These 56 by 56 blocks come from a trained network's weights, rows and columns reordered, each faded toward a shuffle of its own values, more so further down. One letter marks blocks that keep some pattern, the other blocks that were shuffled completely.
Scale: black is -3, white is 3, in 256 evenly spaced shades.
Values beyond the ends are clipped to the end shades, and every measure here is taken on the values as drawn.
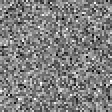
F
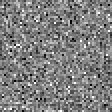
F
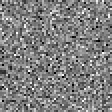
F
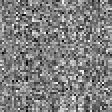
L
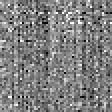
L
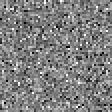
F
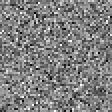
F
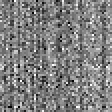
L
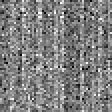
L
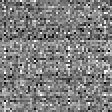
L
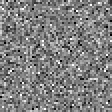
F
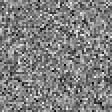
F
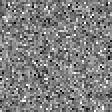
F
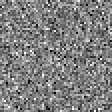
F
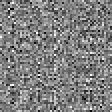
L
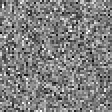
F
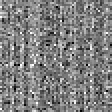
L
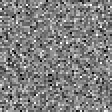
F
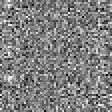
L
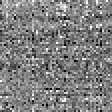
L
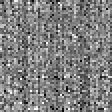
L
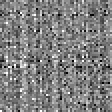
L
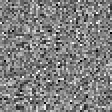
L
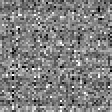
L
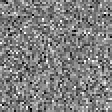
F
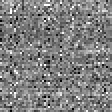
L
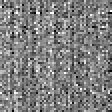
L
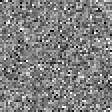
F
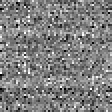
L
